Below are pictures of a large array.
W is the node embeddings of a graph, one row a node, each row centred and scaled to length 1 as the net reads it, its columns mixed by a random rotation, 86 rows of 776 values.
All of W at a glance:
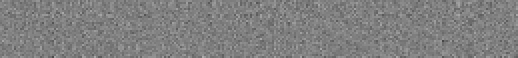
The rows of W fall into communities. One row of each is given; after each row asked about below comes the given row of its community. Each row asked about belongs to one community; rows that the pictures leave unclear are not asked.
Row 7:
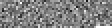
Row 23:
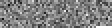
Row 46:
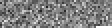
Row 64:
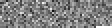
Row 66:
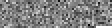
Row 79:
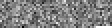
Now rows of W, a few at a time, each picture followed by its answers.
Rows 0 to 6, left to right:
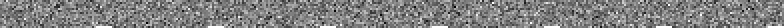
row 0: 66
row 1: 7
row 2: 23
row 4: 7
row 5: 79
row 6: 7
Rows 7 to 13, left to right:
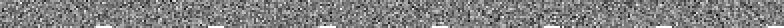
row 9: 7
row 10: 7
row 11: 66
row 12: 46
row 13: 79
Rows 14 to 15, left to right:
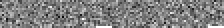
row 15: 7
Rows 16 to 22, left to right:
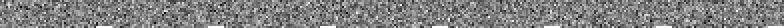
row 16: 46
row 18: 46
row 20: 79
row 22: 79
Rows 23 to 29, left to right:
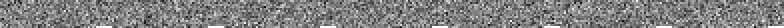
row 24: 79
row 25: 7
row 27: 66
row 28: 23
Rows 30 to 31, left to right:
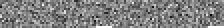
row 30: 64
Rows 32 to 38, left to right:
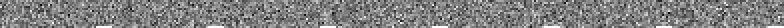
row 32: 46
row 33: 66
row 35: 66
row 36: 7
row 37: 23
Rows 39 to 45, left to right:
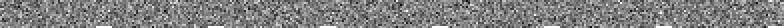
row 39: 23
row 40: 79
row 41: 66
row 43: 23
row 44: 7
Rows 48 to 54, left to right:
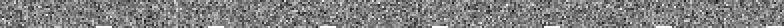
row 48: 66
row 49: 79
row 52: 46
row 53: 66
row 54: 79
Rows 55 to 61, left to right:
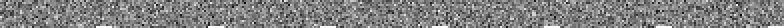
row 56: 46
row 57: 23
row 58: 79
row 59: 7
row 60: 66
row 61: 46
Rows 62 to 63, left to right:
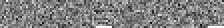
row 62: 66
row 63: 66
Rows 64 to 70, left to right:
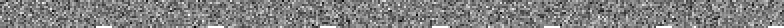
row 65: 7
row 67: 64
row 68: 66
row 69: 46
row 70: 23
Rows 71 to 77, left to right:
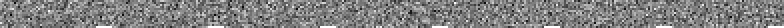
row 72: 7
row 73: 23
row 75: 23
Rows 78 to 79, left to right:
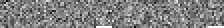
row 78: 64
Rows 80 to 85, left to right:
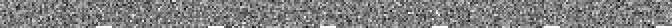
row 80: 46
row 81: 23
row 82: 7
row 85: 66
